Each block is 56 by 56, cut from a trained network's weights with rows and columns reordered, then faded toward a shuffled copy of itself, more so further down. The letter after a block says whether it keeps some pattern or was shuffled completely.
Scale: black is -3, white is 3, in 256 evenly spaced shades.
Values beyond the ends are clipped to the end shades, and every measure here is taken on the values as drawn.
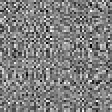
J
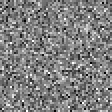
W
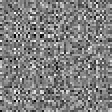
J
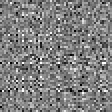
J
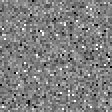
W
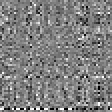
J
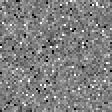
W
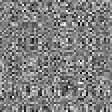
J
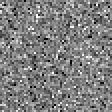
W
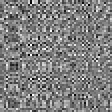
J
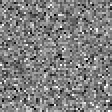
W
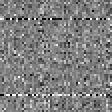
J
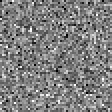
W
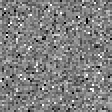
W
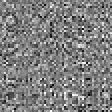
J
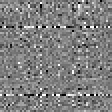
J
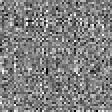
J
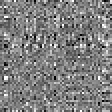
J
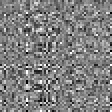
J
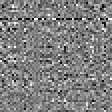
J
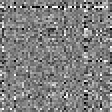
J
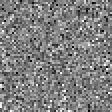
W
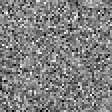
W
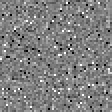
W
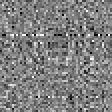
J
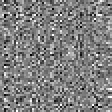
J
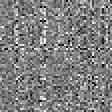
J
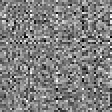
J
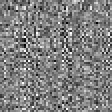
J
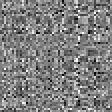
J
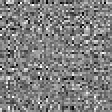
J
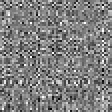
J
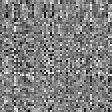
J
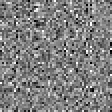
J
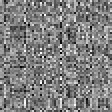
J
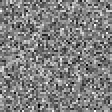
W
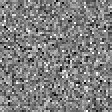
W
